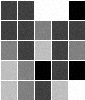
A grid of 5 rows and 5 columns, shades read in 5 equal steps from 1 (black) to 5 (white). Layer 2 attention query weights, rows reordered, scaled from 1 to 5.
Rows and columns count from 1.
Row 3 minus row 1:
1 0 -1 -3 2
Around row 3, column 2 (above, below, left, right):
2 3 3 4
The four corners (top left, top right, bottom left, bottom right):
2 1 4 5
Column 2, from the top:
2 2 2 3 3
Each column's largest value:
4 3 5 5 5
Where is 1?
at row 1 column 5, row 4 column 3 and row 4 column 5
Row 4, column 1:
4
